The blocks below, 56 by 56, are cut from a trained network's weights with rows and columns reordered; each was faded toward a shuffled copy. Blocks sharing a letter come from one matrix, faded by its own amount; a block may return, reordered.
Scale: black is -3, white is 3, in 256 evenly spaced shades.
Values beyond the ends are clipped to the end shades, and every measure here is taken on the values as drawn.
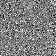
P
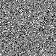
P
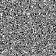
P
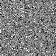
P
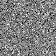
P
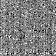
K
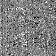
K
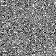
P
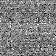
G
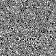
P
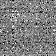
G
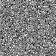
P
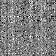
K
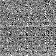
G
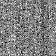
K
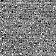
G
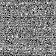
G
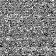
G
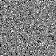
P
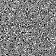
P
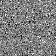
P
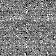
G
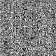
K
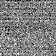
G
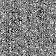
K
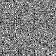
P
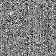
K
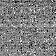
G
